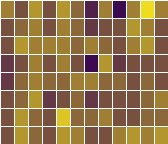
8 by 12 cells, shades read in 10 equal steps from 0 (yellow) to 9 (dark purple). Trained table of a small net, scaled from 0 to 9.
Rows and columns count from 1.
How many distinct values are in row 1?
7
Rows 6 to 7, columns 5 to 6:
6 5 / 1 5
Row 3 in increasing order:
3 3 4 4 4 4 4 5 5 6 6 6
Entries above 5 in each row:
4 6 3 9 3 7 4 4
